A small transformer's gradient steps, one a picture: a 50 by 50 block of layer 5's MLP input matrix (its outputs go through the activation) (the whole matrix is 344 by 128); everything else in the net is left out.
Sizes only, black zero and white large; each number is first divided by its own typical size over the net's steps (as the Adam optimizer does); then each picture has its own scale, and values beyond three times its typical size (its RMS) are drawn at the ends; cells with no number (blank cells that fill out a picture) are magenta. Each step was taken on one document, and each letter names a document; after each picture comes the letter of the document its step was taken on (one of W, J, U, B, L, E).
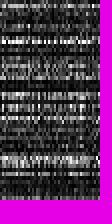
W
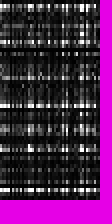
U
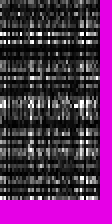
U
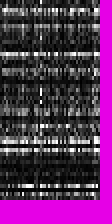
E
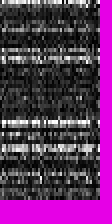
W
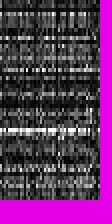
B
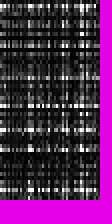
U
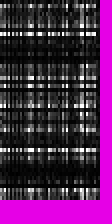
U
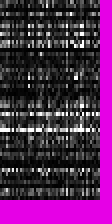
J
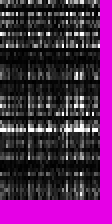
J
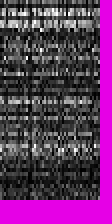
E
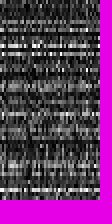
W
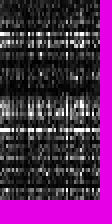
J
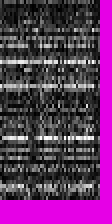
B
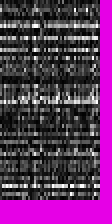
E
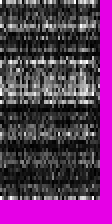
B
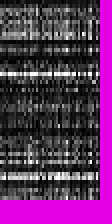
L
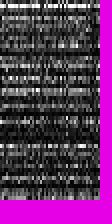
W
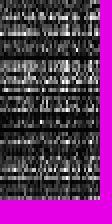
L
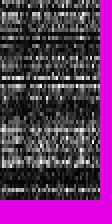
W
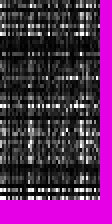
U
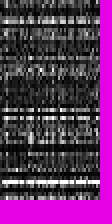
B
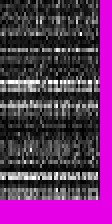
L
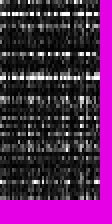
U
